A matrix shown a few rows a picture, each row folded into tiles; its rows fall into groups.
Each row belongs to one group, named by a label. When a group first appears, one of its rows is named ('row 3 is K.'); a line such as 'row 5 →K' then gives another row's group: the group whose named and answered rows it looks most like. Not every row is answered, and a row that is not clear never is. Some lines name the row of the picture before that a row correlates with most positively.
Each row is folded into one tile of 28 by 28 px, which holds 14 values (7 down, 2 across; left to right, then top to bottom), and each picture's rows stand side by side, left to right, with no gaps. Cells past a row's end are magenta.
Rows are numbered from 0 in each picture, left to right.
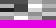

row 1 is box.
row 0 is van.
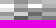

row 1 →box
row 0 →box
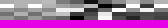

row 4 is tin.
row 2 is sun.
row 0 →box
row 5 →tin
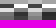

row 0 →tin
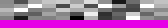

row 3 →tin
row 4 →van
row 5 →box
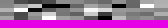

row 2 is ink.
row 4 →ink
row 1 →van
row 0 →sun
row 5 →box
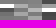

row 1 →sun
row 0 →box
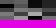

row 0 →ink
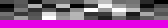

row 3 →tin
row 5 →ink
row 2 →van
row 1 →van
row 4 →sun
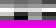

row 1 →sun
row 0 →sun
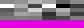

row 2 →ink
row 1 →tin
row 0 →box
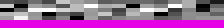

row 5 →sun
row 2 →tin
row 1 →sun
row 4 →van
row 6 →box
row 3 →box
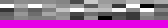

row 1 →box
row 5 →ink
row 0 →box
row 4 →tin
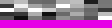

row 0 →tin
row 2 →box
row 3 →van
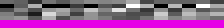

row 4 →tin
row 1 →van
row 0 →ink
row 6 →van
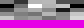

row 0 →ink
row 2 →van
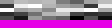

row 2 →sun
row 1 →box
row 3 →tin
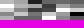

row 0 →box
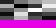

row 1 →tin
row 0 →van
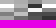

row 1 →tin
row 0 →box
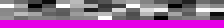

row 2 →box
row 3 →van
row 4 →tin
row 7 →sun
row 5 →sun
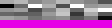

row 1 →box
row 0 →ink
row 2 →tin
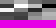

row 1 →van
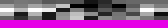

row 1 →sun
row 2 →van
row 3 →ink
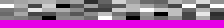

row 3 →van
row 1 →tin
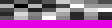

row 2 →tin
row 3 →sun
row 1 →van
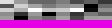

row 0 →tin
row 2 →sun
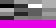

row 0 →ink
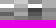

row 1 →box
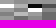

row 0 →box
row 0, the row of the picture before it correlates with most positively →0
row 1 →ink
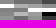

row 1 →sun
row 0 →box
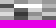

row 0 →tin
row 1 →box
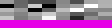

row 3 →box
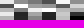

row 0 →tin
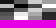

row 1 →tin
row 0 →van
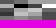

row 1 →tin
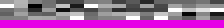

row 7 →sun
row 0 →box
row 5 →van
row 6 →sun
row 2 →van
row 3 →box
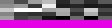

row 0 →sun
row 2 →ink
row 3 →ink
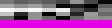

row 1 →sun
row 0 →sun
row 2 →ink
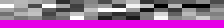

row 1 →tin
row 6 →van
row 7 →ink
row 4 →tin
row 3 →sun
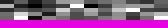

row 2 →tin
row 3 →ink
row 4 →sun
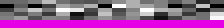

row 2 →sun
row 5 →sun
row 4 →box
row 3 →van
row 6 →ink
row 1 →ink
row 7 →van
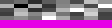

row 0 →van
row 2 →sun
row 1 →van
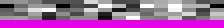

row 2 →ink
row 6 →box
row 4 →van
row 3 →tin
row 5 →box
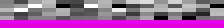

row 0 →sun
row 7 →van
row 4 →ink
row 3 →box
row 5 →tin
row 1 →box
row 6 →tin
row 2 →ink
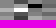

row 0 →sun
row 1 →ink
